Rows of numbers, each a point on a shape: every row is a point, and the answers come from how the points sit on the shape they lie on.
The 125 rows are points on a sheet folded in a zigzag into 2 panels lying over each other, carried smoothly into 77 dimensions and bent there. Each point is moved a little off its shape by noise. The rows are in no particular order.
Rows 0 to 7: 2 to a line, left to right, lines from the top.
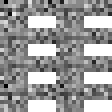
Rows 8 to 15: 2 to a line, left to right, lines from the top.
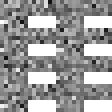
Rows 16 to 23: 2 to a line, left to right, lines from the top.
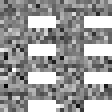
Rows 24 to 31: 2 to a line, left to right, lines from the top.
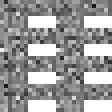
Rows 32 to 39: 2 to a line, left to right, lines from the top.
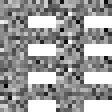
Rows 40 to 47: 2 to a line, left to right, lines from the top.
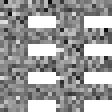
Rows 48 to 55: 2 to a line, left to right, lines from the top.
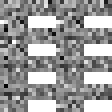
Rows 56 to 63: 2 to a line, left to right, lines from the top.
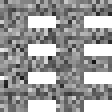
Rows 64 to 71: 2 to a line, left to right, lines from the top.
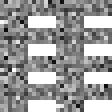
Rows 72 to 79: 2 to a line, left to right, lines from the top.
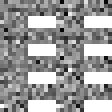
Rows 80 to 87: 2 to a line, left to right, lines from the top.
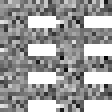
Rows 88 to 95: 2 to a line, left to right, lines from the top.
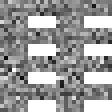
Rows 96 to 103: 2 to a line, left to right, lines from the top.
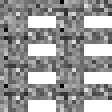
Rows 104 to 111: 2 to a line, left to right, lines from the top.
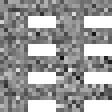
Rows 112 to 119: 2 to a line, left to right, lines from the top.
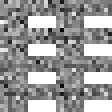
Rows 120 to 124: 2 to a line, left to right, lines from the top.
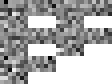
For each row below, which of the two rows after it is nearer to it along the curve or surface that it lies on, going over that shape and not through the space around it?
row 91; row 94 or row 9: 9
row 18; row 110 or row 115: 115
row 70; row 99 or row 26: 99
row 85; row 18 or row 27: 18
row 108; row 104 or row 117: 117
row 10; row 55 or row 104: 104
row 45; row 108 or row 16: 108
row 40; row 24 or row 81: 81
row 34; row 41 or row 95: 41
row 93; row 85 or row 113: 85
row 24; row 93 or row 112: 112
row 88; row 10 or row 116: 116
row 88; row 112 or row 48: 48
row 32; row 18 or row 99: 18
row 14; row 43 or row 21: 21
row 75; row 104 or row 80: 104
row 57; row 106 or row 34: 106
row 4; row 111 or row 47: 111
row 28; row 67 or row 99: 67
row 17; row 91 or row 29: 29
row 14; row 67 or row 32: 32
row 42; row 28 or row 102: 102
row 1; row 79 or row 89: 89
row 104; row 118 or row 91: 118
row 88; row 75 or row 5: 5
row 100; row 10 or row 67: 10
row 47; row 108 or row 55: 108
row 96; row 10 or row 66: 10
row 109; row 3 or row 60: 60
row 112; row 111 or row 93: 93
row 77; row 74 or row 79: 79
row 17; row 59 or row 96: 96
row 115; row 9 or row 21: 21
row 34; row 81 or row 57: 81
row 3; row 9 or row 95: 9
